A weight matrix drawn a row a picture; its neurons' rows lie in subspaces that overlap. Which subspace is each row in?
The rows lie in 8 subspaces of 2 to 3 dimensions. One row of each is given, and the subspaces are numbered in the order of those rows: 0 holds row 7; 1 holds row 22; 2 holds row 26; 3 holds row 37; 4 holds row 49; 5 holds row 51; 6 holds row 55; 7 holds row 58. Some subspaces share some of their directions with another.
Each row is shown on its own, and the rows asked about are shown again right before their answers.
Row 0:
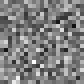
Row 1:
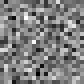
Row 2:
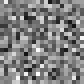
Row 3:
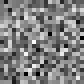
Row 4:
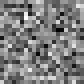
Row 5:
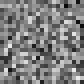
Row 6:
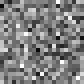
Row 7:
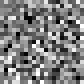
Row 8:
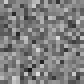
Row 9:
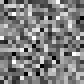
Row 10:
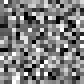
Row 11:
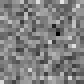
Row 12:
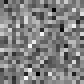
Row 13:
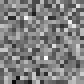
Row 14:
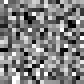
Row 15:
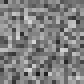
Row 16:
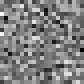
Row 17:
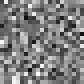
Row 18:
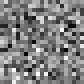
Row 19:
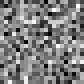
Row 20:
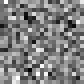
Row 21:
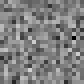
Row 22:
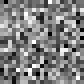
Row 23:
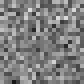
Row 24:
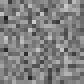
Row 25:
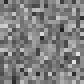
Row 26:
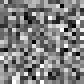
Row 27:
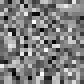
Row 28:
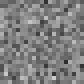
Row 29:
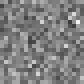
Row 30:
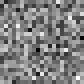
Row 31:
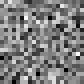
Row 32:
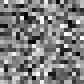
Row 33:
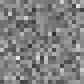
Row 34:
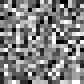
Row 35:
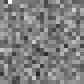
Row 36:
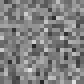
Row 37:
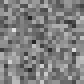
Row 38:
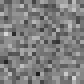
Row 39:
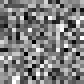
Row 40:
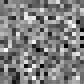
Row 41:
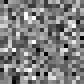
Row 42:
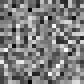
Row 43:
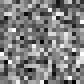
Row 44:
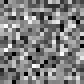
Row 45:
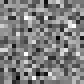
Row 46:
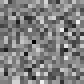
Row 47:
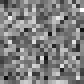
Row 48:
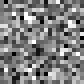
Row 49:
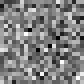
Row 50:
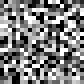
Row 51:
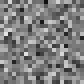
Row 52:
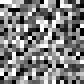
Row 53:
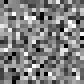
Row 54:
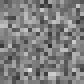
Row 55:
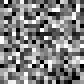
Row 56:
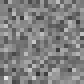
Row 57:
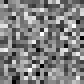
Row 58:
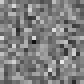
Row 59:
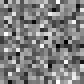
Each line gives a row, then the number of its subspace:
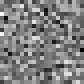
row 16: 5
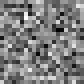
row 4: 7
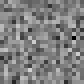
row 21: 2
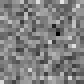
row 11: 7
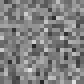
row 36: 3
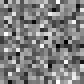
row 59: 6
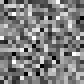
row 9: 7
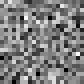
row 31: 2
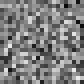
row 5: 0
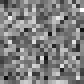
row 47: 1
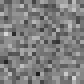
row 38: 5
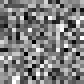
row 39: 2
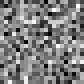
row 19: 6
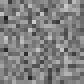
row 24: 5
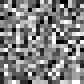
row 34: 7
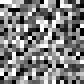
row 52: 2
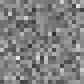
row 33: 1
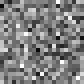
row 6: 4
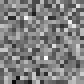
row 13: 1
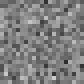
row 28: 6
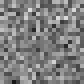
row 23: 7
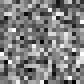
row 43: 3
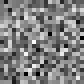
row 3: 1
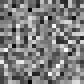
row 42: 7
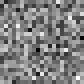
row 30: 4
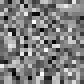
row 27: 5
